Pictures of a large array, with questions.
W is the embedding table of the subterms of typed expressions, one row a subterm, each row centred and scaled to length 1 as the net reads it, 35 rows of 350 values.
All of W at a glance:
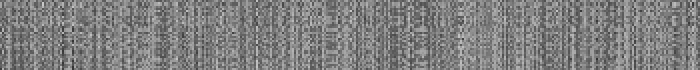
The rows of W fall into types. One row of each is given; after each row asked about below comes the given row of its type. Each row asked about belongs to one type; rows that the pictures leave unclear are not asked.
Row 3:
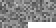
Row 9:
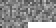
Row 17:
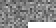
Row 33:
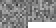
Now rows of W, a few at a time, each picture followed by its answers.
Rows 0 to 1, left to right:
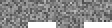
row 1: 33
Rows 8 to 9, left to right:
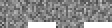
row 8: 9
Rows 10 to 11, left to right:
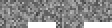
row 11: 9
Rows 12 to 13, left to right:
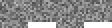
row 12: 3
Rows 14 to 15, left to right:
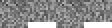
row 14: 17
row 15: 17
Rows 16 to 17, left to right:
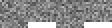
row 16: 3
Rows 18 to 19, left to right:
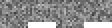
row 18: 33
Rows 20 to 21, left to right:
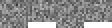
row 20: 33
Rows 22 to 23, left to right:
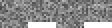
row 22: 3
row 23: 33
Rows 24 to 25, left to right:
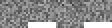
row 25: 17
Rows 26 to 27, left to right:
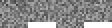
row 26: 17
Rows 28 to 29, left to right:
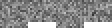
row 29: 33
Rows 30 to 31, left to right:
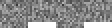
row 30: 33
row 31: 17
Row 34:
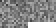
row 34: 17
